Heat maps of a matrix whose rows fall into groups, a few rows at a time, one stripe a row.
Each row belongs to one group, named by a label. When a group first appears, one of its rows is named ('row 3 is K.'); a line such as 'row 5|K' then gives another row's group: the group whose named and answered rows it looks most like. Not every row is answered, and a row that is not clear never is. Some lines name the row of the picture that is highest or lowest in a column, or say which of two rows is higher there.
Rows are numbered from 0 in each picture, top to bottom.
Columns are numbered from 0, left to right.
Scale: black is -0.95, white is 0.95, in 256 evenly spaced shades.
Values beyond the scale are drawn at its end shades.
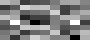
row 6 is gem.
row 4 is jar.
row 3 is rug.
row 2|gem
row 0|rug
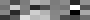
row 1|jar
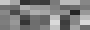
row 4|gem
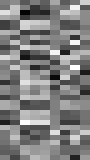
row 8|jar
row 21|rug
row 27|jar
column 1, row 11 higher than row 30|Yes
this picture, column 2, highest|24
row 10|gem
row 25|rug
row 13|jar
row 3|rug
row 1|jar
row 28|gem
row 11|rug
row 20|rug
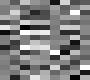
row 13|gem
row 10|gem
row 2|jar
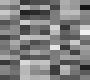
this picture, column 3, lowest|2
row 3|rug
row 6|gem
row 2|rug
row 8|jar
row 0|rug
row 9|gem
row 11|rug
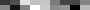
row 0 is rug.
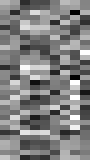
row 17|jar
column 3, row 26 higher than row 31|Yes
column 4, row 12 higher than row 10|Yes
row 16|jar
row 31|rug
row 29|rug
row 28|rug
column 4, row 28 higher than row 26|No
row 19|jar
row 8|jar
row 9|rug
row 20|rug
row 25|jar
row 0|rug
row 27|gem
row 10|gem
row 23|jar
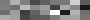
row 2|gem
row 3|rug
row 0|jar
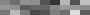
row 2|jar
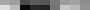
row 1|rug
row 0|rug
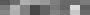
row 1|jar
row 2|jar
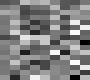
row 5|gem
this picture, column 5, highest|10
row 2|rug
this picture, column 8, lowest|8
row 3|gem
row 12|jar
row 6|jar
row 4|jar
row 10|gem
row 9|jar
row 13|gem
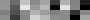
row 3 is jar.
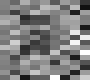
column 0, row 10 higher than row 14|No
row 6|jar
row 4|rug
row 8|jar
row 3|rug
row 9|rug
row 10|gem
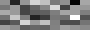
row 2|rug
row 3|jar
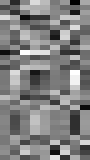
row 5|jar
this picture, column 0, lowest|10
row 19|rug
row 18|gem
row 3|rug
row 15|jar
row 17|jar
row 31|gem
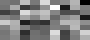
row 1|gem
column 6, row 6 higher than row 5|No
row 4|rug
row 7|gem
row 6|gem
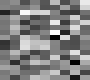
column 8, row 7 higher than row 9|Yes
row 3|jar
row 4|gem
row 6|gem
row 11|gem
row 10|jar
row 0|gem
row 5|jar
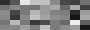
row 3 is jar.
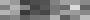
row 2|rug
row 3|gem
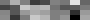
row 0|jar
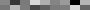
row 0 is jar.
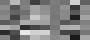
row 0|jar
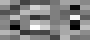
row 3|jar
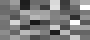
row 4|jar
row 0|gem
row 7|jar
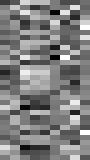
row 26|gem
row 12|rug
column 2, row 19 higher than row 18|No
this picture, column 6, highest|11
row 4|gem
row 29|rug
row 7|gem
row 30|rug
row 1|jar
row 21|rug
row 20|jar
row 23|jar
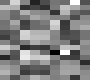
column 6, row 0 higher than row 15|No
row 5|gem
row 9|rug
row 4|gem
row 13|rug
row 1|rug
